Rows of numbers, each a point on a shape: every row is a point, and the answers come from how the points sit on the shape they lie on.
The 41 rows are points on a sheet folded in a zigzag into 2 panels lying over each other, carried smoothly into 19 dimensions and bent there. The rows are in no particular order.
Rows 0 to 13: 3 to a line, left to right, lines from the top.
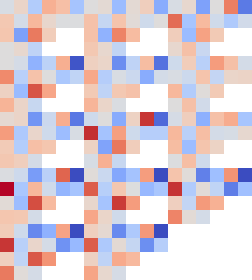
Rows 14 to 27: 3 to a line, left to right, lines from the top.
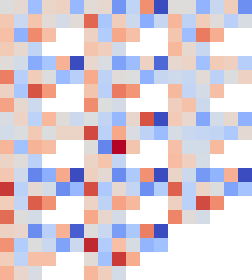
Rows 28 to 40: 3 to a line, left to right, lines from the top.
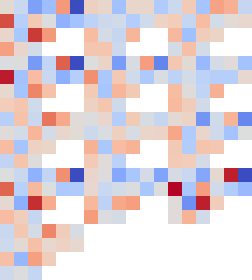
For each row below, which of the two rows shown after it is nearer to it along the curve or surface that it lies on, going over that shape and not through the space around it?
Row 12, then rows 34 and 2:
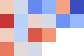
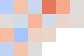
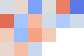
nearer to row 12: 2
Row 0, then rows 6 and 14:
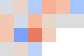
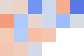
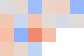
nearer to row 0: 14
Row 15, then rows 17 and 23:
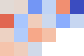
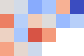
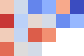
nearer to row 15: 23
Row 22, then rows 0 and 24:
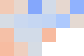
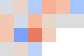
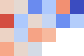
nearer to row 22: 24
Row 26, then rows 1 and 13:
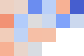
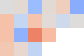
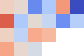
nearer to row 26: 13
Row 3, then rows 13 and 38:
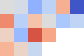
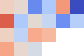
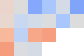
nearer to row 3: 38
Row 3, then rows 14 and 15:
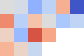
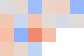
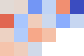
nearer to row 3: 14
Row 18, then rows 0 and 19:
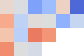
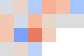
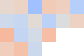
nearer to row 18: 0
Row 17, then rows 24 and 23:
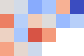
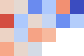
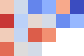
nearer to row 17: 23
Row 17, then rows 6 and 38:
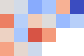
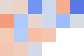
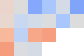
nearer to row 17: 38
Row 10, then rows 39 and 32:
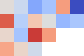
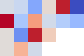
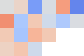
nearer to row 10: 39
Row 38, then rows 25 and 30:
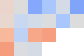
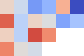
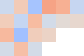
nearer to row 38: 25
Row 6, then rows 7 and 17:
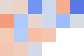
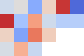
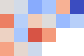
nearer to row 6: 7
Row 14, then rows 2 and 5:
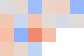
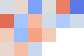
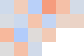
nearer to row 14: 2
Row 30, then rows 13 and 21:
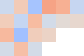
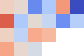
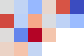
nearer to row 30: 13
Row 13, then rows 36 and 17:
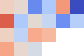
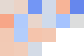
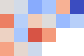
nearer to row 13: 36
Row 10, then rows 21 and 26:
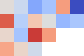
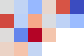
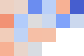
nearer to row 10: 21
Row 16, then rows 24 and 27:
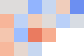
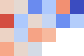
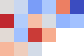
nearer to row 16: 27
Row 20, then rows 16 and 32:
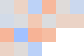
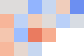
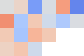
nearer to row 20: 16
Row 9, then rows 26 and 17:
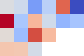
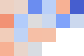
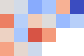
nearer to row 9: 17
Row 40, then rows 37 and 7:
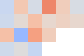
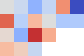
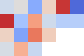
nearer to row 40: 37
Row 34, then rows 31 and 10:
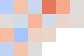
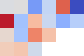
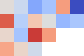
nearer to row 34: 31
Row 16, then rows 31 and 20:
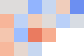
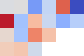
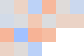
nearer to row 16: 20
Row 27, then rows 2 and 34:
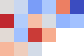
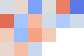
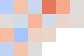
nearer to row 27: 2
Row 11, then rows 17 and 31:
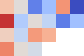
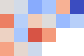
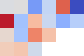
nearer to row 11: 31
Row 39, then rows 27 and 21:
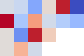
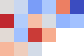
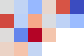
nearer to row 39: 21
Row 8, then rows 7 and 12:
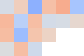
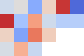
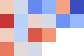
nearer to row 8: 7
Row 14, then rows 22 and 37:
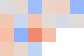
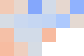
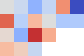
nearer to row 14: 37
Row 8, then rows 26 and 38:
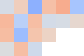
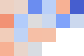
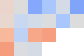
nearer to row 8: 26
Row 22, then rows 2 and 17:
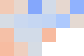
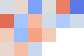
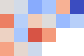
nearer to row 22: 2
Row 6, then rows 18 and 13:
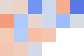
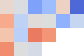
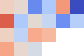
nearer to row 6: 13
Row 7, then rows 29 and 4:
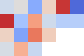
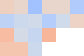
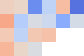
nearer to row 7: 4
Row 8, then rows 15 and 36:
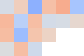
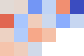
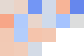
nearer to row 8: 36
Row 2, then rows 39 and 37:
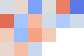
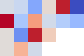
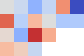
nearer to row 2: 39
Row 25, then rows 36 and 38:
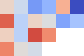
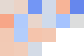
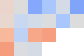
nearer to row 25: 38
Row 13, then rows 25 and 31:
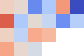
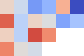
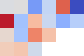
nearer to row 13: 31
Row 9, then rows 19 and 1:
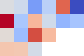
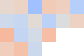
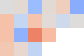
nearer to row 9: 1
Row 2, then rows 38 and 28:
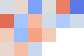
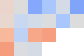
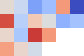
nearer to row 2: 28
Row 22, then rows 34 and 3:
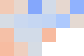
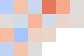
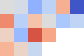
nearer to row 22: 34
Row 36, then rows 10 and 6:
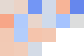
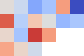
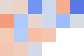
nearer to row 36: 6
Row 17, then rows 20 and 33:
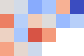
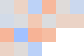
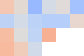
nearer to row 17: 20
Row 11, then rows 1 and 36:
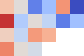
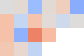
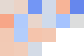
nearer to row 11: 36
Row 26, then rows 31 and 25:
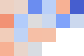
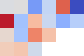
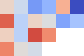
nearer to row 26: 31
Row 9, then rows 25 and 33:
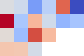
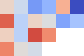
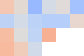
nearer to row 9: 25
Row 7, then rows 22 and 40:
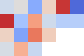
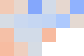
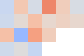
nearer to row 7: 22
